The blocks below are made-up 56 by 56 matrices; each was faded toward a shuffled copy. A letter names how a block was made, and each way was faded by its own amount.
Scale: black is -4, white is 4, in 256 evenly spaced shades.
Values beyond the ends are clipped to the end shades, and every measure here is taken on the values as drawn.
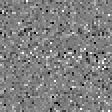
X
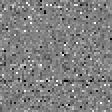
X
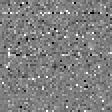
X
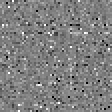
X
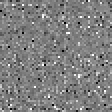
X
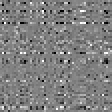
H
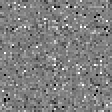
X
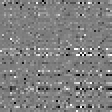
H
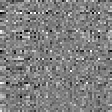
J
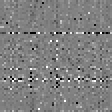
H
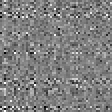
J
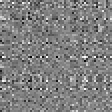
J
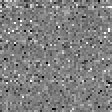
X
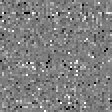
X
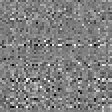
J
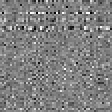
J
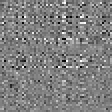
J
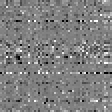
H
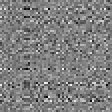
J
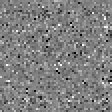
X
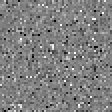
X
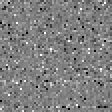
X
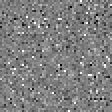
X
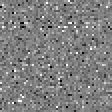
X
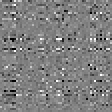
H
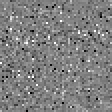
X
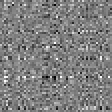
J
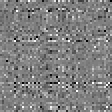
H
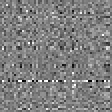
J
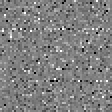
X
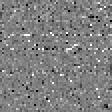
X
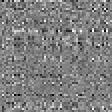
J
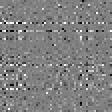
H
